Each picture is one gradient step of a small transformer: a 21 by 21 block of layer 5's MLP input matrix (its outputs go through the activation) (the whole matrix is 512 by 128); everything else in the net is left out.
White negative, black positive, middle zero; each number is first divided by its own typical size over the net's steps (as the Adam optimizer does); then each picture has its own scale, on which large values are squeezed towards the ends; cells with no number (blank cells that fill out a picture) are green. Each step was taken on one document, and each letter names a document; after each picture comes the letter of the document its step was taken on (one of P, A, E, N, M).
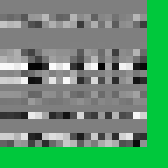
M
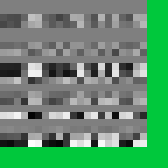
M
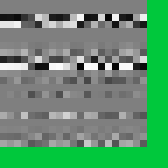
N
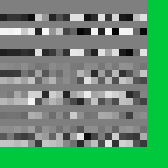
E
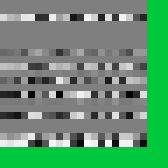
E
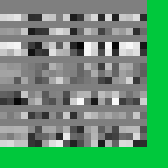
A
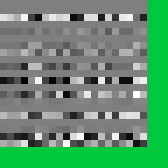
E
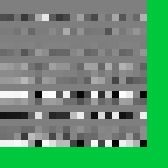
E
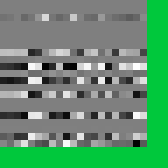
M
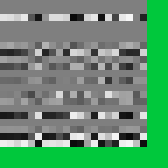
E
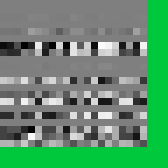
A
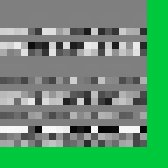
A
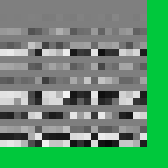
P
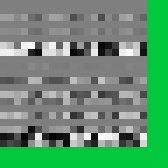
P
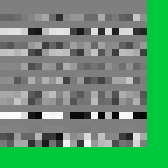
N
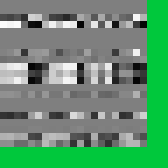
M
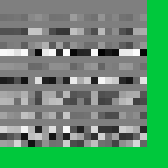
P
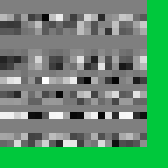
N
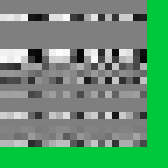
M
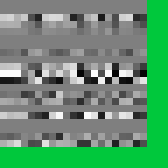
N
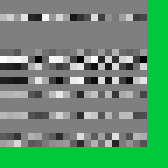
N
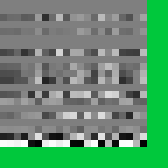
E
